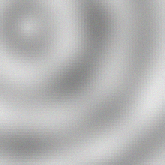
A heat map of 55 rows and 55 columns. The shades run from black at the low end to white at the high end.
Neither half mirrors the other. The values follow a bell shape. No single row or column stands out from its neighbours. On average the colour sits 70% of the way up the scale. The texture varies smoothly and slowly. Rings spread out from the top left.
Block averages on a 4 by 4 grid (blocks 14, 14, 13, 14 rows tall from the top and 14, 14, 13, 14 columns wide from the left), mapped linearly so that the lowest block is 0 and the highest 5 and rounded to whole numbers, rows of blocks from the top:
2 4 0 2 / 4 2 2 3 / 4 2 2 5 / 1 3 4 2
